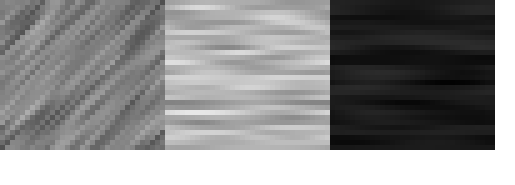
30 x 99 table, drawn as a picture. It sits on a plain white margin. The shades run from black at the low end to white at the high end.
It is made of 1 by 3 panels. Panel 1,1: middling, slanting up to the right. Panel 1,2: high, streaked across. Panel 1,3: very low, streaked across, faint in contrast.
